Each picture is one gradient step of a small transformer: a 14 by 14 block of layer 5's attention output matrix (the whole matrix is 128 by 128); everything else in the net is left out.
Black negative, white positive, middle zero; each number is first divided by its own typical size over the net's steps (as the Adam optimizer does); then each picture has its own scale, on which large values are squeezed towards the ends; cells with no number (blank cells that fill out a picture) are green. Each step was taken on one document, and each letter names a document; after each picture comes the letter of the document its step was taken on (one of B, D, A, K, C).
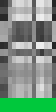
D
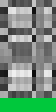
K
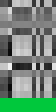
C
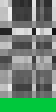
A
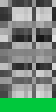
D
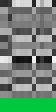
C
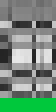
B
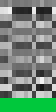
A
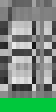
K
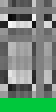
K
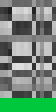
B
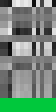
C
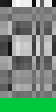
C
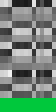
B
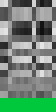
D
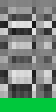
K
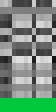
A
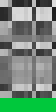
D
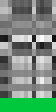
A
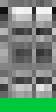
D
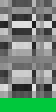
K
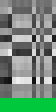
A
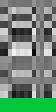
K
